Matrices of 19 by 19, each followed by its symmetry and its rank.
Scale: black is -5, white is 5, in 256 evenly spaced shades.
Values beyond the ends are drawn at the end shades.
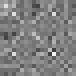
symmetric, rank three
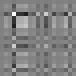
symmetric, rank one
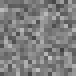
neither, full rank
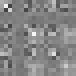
symmetric, rank three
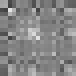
symmetric, rank three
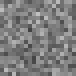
neither, full rank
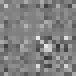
symmetric, rank three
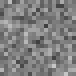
neither, full rank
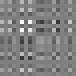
symmetric, rank one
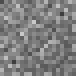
symmetric, full rank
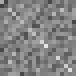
symmetric, full rank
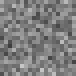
neither, full rank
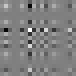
symmetric, rank one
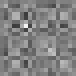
symmetric, rank three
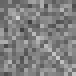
symmetric, full rank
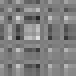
symmetric, rank one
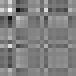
symmetric, rank one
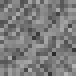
symmetric, full rank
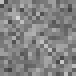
symmetric, full rank
